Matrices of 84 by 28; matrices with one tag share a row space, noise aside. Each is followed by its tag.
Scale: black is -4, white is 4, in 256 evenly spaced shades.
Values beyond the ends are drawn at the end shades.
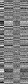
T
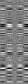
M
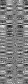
M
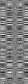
M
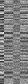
T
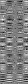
M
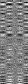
M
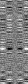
M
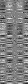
M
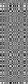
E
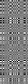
E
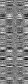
M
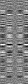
M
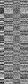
T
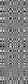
E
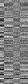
T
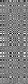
E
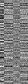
T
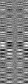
M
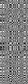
E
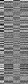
T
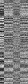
T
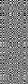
E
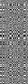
E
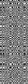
E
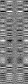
M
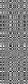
E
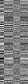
T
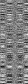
M
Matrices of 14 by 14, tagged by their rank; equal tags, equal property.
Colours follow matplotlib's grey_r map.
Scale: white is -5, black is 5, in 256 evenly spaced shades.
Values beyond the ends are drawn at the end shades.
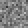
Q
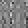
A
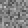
Q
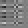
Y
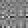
A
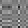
Y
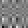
Y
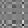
Y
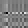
Y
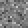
Q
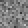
Q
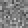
Q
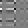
Y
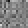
A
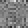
A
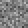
Q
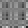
Y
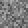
Q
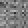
A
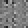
A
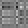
Y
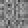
A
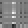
Y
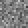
Q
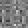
A
